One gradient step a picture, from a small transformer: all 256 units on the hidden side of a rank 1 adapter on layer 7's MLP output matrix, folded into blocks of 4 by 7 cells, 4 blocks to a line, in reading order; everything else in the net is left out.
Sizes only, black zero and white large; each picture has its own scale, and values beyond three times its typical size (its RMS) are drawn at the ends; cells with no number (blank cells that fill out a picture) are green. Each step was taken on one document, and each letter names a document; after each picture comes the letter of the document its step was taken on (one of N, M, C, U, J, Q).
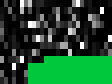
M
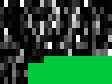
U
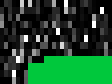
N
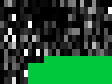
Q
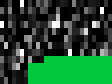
U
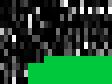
Q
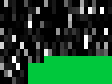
Q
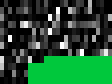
U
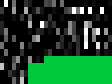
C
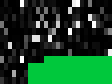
M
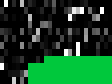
C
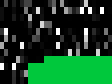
C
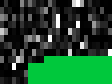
M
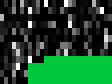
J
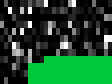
J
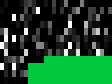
Q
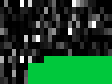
M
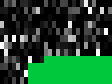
Q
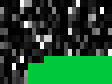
M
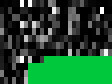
M
